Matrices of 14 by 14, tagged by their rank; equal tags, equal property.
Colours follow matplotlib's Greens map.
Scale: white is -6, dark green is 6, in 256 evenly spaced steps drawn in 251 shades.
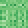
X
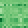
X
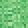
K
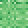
X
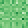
X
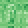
K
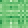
X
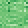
K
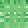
X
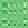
X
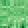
K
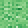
K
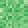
K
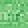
K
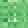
X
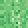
K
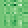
X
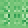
X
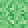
K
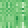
X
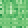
K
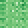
K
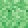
K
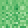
K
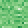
K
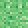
K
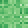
X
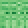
X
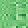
X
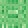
X
